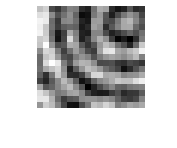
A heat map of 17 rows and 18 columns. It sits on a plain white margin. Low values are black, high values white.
Average level on the scale: 50%. Mirror symmetry: none. Rings: centred on the top right. Odd rows or columns: none. Ninth with the lowest average: top right.
